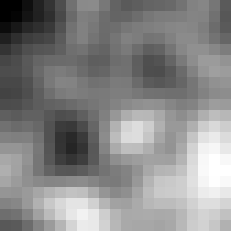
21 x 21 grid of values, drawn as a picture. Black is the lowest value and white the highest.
The top left is the ninth with the lowest average. No regular stripes run through it. Values rise toward the bottom right. The ninth with the highest average is the bottom right. Neither half mirrors the other. There are no lone odd cells.
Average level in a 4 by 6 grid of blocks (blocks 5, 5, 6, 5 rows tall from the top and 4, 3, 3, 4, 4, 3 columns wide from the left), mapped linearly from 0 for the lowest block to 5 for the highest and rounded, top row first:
0 1 2 2 2 2
1 2 2 2 2 3
2 1 2 4 4 5
3 4 4 3 4 5
